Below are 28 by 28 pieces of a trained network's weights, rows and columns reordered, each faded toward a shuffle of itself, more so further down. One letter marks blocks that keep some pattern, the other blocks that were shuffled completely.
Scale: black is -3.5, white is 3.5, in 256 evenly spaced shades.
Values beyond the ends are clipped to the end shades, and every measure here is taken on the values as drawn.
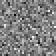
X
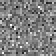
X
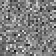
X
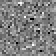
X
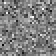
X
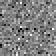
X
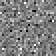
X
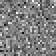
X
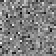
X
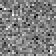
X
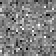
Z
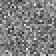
X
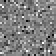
X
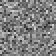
Z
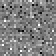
Z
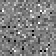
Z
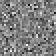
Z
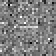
Z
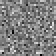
X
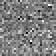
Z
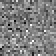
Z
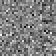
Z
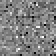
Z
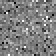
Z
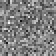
Z
